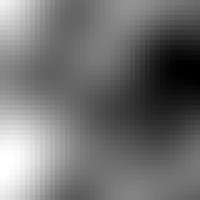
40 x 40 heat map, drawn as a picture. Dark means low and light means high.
Slope: up to the left. Grain: smooth. Ninth with the lowest average: middle right. Ninth with the highest average: bottom left.
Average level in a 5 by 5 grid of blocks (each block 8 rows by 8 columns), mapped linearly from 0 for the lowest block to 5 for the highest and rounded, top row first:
42332 | 32210 | 32210 | 53212 | 53222
